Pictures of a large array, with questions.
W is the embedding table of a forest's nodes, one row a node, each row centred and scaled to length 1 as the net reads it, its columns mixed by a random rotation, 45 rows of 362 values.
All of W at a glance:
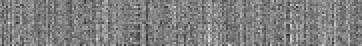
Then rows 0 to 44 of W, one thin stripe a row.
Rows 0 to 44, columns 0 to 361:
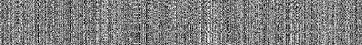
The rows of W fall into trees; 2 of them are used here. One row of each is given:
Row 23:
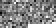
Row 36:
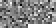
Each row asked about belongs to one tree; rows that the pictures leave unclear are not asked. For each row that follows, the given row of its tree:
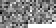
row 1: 23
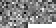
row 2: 23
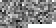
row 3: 36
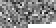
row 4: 36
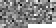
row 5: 36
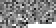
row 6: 23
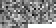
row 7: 23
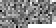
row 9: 36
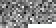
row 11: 23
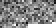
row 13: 23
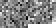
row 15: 36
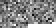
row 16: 23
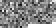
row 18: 36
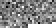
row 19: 23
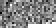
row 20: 23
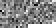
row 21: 36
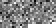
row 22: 23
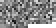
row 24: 36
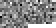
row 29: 36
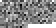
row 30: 36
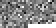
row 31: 23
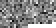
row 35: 36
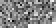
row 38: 36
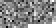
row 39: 36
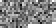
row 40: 36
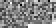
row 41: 36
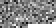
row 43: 23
